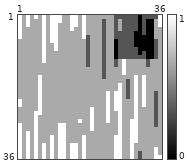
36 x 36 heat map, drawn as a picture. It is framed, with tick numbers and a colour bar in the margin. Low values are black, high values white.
In the top right lies a patch that is lower than the rest. On average the colour sits 70% of the way up the scale. The top right is the ninth with the lowest average. The halves do not mirror each other.
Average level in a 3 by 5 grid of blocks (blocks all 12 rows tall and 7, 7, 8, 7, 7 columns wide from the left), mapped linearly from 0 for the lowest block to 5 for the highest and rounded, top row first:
5 5 3 2 0 / 4 4 4 4 4 / 5 5 4 5 4
